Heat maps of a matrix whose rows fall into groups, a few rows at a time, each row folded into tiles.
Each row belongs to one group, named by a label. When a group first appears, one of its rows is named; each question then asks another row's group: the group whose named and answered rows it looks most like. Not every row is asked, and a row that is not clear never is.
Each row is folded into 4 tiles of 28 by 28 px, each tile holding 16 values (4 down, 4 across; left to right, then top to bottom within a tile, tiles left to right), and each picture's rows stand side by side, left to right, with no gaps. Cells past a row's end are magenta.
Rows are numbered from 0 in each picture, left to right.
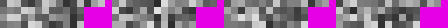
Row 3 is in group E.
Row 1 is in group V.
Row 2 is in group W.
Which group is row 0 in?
W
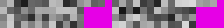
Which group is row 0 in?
V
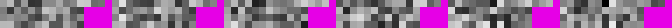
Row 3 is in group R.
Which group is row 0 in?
V
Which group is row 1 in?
V
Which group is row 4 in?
E
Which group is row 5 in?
V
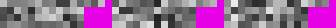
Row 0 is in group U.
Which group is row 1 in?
E
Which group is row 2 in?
V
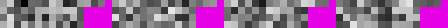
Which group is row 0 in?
V
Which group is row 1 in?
U
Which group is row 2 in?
V
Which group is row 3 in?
R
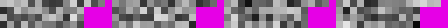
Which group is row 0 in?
U
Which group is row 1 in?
U
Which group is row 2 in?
V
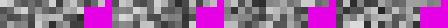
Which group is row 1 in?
W
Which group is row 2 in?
V
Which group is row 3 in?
R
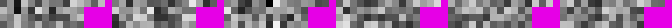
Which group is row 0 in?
R
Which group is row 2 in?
V
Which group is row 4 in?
U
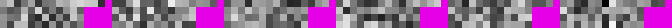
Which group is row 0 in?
R
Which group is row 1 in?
R
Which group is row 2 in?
W
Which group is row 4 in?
R
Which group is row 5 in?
V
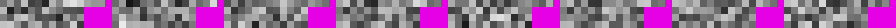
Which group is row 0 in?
E
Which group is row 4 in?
U
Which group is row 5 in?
V
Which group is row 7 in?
U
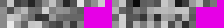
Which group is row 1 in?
V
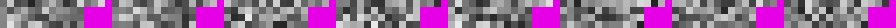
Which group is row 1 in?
W
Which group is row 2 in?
U
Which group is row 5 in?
R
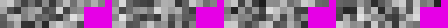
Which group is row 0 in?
R
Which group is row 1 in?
V
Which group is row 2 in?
V
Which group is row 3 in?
R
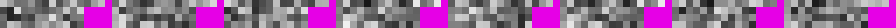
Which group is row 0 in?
U
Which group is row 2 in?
U
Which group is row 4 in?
W
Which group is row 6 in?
V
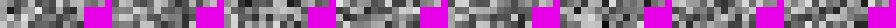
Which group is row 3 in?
U
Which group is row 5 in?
W
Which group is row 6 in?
U
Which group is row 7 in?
U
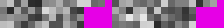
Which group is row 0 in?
V
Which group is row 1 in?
W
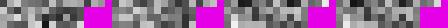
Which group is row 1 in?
W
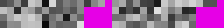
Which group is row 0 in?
W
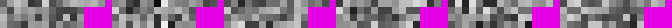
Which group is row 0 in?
E
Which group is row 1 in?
V
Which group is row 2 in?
R
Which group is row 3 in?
R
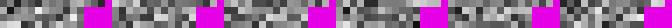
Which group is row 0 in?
R
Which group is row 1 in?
U
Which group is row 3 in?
E
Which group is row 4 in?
U
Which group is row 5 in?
R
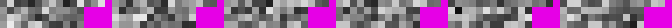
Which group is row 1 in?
R
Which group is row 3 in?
V
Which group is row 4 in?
R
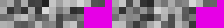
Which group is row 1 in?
V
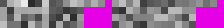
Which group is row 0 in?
E
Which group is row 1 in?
U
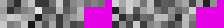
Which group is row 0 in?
R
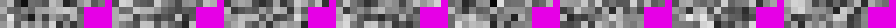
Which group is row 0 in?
V
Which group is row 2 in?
R
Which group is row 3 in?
E
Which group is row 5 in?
U
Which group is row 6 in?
W
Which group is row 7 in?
U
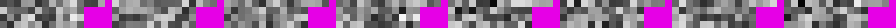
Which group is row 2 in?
R
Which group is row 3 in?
R
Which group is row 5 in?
R
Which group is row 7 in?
R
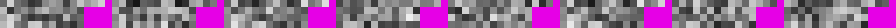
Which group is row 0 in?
E
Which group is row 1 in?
V
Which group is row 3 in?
R
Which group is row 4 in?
U
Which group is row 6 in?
R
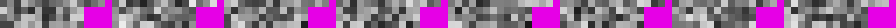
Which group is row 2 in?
R
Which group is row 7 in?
E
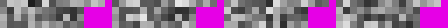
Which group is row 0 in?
E
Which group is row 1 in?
E
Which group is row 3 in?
E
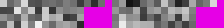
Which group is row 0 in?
U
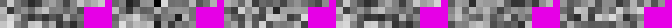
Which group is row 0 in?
E
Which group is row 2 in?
U
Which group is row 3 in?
E
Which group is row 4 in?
W
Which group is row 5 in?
U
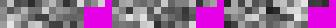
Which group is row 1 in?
W
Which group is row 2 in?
R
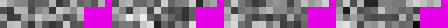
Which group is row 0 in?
U
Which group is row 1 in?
W
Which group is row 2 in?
E
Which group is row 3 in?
E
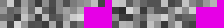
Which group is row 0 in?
R
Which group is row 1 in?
U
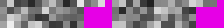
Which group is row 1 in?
V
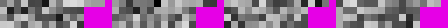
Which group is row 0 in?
E
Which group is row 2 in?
U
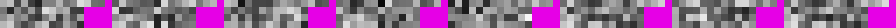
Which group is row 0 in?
V
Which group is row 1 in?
E
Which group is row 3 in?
W
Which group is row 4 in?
R
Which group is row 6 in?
E
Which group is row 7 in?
E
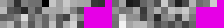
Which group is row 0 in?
V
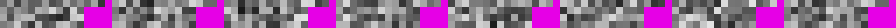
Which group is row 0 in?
R
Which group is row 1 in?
V
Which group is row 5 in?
U
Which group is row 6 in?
W
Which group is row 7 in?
V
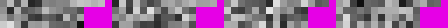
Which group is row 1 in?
R
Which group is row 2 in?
V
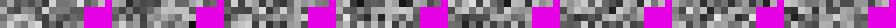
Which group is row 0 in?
W
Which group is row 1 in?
V
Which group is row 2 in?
R
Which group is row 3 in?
V
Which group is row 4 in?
U
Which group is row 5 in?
U
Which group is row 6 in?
U
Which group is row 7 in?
U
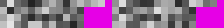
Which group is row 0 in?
E
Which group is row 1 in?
V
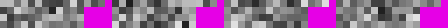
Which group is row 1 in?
R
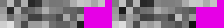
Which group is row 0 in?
E
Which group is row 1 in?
E
